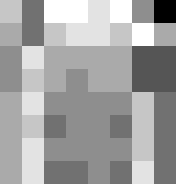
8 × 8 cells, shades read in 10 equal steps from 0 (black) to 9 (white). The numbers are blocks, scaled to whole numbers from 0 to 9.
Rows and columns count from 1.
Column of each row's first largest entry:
3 7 2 2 2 2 2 2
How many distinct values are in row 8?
4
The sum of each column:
47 54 46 47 48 46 49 28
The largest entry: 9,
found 4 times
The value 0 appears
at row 1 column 8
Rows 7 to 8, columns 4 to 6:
5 5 5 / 4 5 4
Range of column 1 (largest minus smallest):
2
